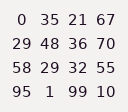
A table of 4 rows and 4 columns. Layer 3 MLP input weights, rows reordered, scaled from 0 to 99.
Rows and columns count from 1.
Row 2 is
29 48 36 70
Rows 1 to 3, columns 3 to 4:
21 67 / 36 70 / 32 55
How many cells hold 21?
1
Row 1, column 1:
0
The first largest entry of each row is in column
4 4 1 3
